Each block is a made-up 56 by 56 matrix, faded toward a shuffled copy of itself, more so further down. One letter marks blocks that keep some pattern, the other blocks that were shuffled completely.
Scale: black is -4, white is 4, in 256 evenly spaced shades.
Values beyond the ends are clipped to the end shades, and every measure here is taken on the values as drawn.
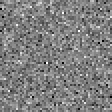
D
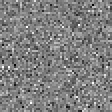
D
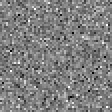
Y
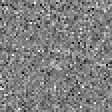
Y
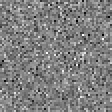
D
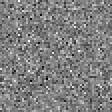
D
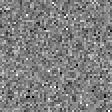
Y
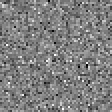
Y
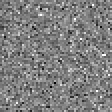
D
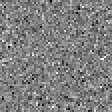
Y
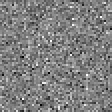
Y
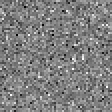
Y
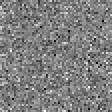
Y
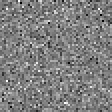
D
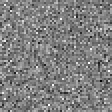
Y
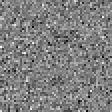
Y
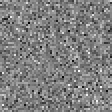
D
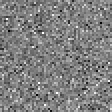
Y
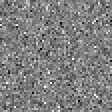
D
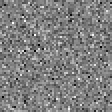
Y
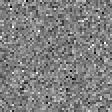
D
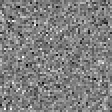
D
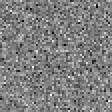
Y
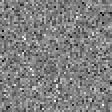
Y
